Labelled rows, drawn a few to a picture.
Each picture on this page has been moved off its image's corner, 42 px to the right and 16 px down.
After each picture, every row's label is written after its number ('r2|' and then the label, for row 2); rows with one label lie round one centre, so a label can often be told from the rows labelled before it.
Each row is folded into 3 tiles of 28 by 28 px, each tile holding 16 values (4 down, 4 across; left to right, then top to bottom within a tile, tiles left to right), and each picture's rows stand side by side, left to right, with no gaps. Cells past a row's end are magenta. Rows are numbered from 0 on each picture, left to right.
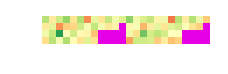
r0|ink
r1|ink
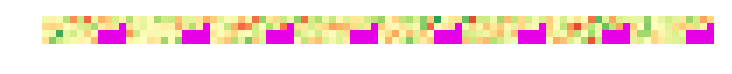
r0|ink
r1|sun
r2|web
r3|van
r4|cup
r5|van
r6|web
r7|sun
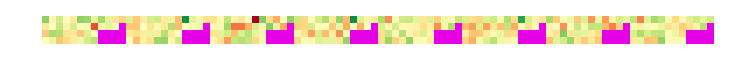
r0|sun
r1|cup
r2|web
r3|cup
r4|van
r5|cup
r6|ink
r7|van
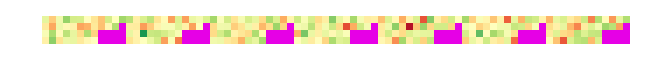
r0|van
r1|ink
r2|sun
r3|sun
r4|web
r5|ink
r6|web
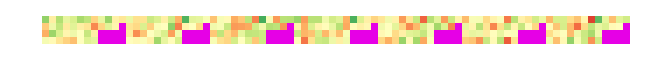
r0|sun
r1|cup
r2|web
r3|cup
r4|web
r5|web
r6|web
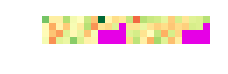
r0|cup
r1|van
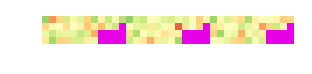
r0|van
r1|sun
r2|sun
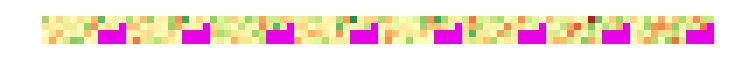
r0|cup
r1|cup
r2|sun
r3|cup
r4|cup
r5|van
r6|web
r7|web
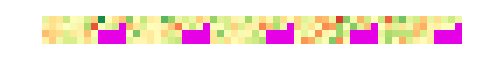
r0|cup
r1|sun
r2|sun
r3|web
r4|van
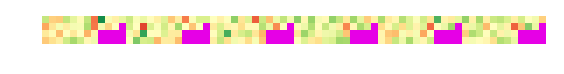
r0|cup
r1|ink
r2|ink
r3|sun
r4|cup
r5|sun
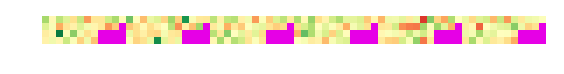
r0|ink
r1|cup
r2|ink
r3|sun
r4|web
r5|ink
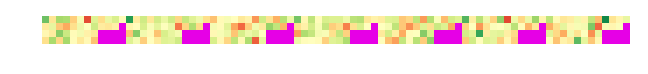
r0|ink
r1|sun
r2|web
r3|sun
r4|web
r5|ink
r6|cup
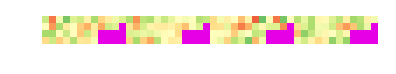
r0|van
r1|van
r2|web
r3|sun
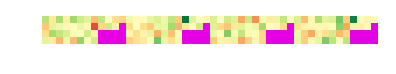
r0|sun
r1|cup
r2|ink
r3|cup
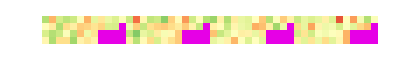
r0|van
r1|van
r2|sun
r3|ink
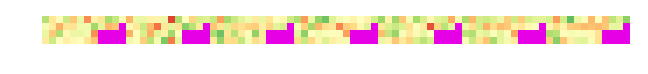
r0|ink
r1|web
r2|van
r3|van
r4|sun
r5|van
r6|van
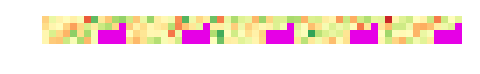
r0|web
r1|cup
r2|van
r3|ink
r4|van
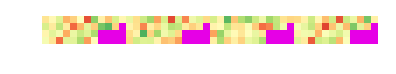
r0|web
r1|ink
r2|sun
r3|web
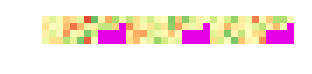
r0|web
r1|cup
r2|ink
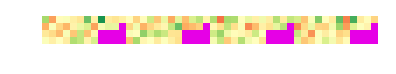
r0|cup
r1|ink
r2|van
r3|cup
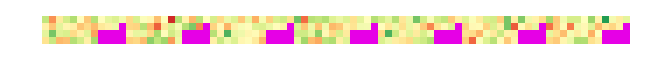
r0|van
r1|web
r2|ink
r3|van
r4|sun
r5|cup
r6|cup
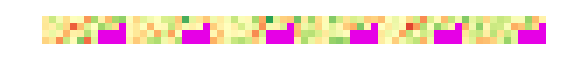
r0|web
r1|cup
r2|cup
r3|sun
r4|web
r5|sun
